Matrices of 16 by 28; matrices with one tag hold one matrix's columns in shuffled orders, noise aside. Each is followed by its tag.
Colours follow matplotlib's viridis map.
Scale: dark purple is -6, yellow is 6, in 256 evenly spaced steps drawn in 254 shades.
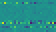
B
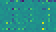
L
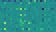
L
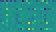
L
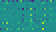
L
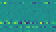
B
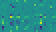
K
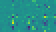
K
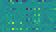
L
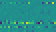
B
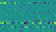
B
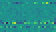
B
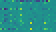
L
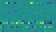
B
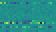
B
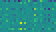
L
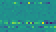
B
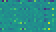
L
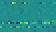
B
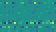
B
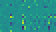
K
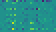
L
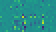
K
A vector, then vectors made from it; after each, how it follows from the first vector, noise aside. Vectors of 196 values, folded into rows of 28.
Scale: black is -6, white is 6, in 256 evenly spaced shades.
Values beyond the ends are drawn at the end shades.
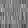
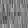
wrapped around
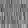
negated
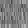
negated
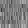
negated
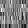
scaled up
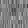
wrapped around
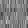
wrapped around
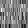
scaled up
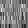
scaled up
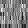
scaled up
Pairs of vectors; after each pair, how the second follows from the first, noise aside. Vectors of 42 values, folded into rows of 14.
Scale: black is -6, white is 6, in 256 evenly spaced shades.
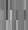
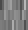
shuffled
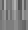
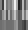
scaled up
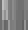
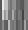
scaled up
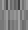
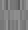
shrunk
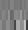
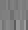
shrunk
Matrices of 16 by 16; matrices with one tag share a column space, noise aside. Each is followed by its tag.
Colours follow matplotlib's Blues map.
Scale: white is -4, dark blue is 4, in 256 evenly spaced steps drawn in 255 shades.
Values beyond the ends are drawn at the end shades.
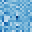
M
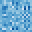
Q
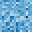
M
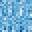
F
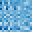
Q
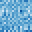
F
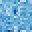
F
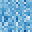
M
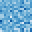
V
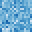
V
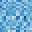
M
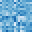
M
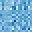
Q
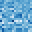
V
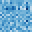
Q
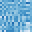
M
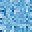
F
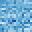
V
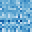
V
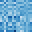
M
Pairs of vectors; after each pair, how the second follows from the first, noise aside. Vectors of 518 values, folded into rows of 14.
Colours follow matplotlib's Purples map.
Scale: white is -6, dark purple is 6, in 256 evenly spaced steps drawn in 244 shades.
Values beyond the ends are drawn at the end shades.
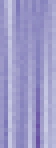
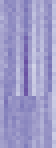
wrapped around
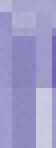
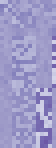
sign-scrambled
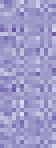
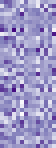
scaled up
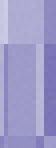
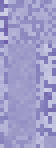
sign-scrambled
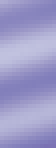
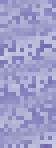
sign-scrambled
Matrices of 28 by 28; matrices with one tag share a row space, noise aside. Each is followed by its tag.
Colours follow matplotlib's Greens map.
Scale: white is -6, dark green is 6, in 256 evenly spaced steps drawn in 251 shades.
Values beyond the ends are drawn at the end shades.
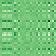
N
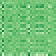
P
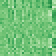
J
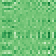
N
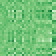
J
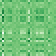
P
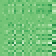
J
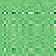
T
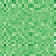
T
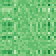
N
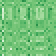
P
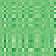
T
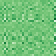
T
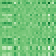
N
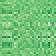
N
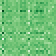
P
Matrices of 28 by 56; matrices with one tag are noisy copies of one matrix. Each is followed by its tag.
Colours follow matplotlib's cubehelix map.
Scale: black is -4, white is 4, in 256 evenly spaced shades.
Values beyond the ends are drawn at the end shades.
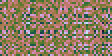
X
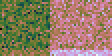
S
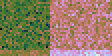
S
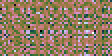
X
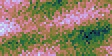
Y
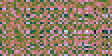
X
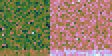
S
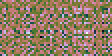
X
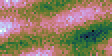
Y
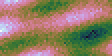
Y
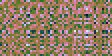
X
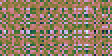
X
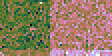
S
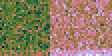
S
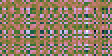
X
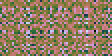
X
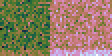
S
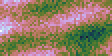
Y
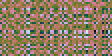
X
